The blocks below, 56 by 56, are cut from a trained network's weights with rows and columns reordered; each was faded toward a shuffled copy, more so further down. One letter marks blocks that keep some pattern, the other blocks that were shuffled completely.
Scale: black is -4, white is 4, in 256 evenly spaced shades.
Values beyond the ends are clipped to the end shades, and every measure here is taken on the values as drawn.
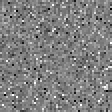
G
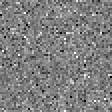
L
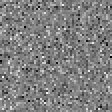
L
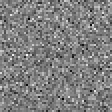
L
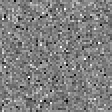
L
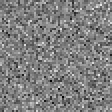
G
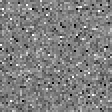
G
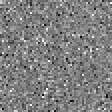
G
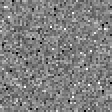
G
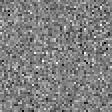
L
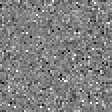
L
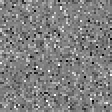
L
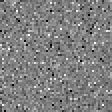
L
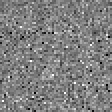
L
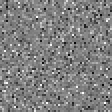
G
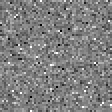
G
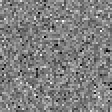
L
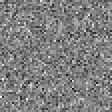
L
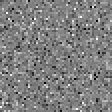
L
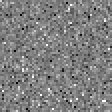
G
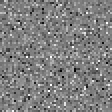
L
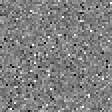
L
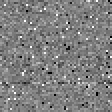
L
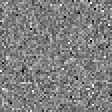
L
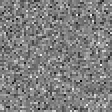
G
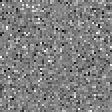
G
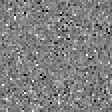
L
